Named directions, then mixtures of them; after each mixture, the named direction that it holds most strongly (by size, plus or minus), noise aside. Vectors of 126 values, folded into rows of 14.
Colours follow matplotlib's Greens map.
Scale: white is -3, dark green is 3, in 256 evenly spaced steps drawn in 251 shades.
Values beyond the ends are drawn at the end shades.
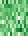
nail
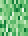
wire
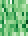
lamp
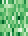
nail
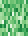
nail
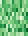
wire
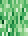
wire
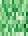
lamp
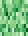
lamp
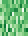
wire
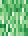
wire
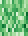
lamp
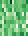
lamp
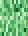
wire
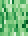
lamp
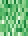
nail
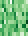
lamp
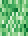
nail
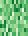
wire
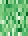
nail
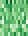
lamp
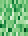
wire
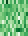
nail
